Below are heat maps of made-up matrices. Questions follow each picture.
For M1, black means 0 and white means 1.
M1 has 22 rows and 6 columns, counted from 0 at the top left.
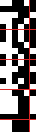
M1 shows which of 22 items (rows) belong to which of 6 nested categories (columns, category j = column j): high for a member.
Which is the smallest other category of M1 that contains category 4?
0
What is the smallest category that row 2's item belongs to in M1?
2
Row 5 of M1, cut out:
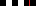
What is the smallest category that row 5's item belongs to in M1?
3
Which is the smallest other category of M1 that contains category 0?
1
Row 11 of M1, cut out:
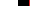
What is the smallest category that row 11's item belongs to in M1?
2
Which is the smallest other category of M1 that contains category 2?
5
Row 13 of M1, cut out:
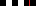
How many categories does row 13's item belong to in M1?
2
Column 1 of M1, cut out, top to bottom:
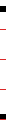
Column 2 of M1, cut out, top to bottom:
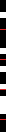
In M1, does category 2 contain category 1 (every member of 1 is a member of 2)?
no
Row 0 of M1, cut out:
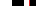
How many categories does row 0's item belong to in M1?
3
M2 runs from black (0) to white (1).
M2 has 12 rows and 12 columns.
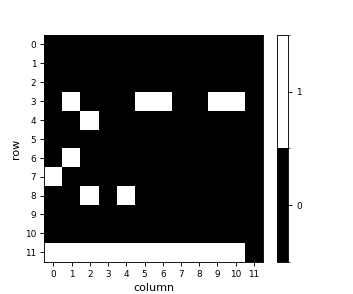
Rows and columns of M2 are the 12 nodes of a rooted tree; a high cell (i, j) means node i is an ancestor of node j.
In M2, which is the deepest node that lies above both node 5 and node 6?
3
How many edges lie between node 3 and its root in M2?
1
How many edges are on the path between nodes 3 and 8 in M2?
2
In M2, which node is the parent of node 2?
4
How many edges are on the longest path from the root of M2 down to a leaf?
3
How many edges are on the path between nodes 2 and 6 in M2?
5
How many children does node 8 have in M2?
1
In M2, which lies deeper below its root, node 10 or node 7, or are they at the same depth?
node 10
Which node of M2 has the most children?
3
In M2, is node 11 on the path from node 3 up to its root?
yes
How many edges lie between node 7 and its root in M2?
1
